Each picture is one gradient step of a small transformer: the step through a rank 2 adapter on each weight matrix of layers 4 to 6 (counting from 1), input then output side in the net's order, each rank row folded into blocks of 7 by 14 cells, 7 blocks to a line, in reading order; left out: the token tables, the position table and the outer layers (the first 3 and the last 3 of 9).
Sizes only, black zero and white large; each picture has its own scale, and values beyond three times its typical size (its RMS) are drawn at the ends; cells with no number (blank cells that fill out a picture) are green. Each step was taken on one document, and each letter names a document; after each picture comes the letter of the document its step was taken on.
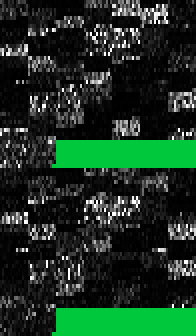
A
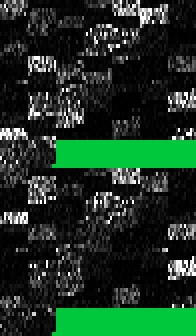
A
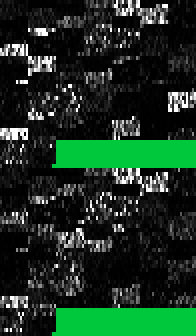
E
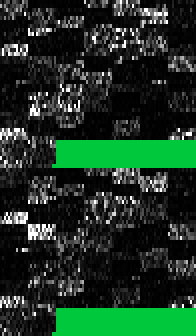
A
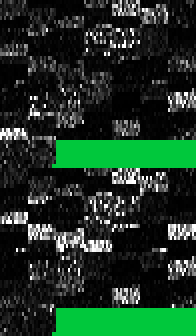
A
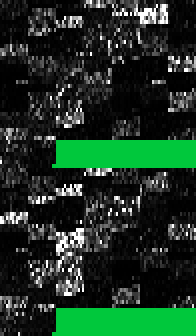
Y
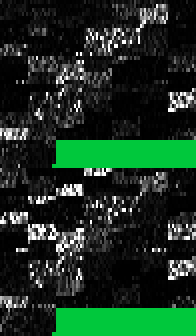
Y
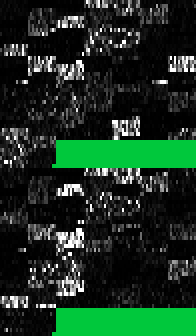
E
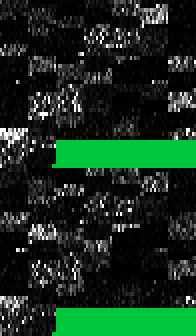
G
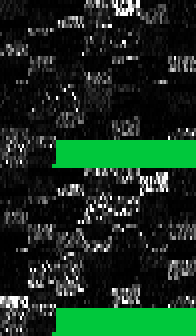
E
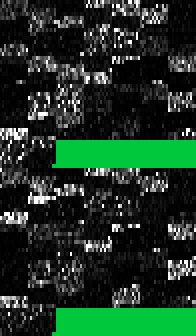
G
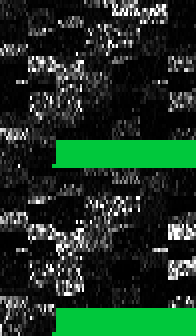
Y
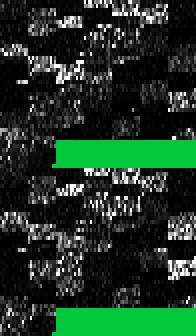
Y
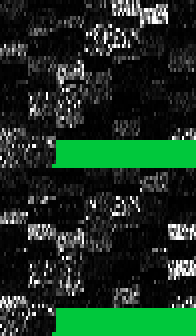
A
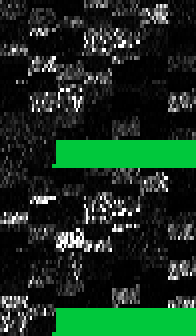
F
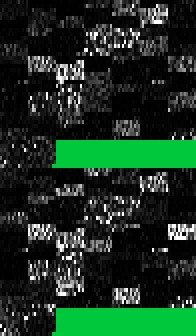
A
